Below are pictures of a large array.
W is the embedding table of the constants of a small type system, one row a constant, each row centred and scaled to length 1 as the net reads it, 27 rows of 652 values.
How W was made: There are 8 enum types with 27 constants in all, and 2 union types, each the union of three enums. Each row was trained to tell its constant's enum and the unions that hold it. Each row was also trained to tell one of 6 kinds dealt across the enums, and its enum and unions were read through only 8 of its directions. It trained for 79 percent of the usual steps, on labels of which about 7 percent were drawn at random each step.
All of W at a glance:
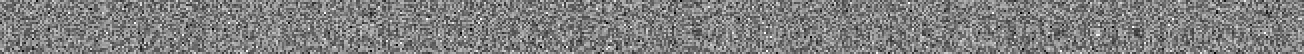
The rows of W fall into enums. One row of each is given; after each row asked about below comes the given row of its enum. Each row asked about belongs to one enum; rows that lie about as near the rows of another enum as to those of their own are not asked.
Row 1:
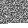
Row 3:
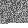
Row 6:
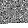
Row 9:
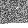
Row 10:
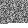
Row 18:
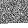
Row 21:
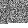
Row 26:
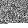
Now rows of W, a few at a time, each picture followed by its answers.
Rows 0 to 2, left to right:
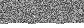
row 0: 21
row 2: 3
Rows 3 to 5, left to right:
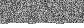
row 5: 21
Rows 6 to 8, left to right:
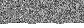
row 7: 26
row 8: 6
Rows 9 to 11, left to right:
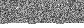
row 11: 18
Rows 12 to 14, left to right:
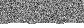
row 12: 3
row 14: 3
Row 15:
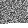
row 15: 1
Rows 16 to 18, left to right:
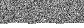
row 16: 9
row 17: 1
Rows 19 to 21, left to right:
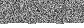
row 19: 6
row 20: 21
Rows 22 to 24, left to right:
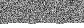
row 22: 21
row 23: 3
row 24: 9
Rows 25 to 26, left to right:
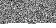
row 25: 6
